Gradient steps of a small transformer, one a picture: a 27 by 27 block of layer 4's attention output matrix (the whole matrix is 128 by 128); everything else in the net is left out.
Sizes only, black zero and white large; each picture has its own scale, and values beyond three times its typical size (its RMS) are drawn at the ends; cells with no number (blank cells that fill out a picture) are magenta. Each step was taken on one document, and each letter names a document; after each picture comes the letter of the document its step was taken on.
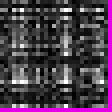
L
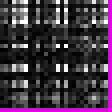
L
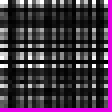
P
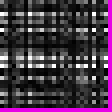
P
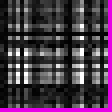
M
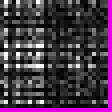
P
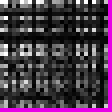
P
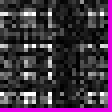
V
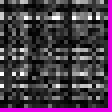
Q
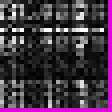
Q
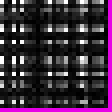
Q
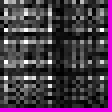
V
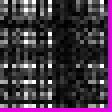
V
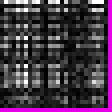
L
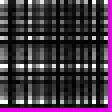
P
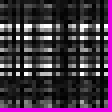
M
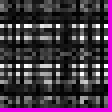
M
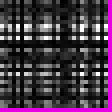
M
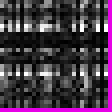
M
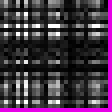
L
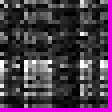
V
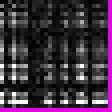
Q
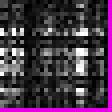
Q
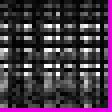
M
